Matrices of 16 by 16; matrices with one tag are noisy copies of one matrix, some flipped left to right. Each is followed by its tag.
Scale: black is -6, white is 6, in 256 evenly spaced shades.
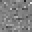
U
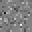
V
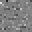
U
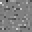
U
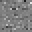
U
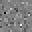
V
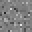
V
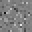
V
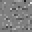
U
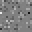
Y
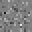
V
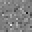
V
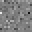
Y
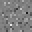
V
